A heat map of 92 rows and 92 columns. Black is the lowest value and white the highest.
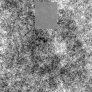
The top right is the ninth with the highest average. The top middle is the calmest part. The texture is blotchy. In the top middle lies a patch that is calmer than the rest.
